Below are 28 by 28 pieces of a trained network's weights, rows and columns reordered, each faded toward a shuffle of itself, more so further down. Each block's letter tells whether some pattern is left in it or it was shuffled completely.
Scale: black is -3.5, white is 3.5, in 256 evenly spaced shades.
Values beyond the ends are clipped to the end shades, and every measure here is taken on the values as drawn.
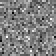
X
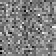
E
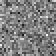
X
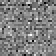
E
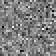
X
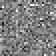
X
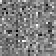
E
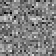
E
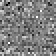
E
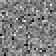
X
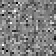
E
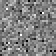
X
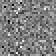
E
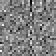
E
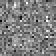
E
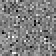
X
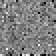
E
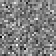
X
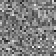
E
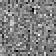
X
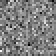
X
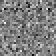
E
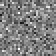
X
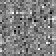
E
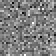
X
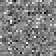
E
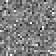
X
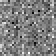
E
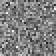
X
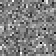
X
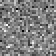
X
